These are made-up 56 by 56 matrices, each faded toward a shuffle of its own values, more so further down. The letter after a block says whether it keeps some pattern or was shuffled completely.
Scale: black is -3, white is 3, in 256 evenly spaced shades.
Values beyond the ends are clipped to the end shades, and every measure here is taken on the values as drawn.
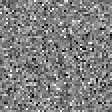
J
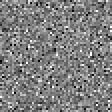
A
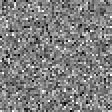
A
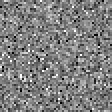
A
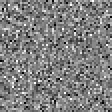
A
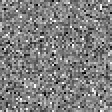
J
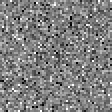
A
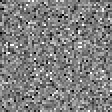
A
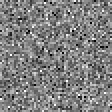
A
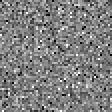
A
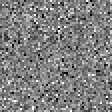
J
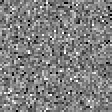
J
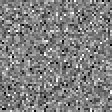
J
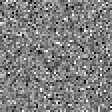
A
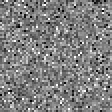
A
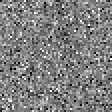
A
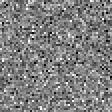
J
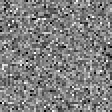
A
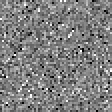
A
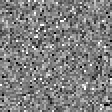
A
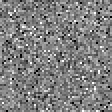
A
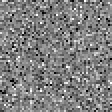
J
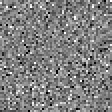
J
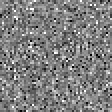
J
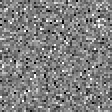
J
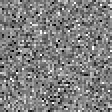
A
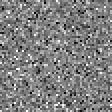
J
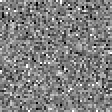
A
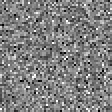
J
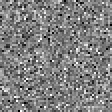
J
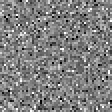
J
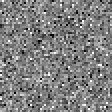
J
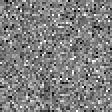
J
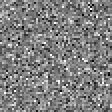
A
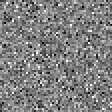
A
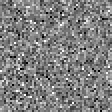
A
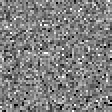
J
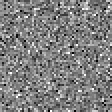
A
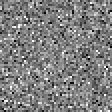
A
